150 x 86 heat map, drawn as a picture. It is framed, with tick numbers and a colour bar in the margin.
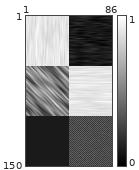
The table splits into 3 rows of 2 panels. Panel 1,1: very high, streaked downward, faint in contrast. Panel 1,2: very low, streaked across, faint in contrast. Panel 2,1: middling, slanting down to the right, strong in contrast. Panel 2,2: very high, streaked across, faint in contrast. Panel 3,1: very low, flat. Panel 3,2: low, checkered.
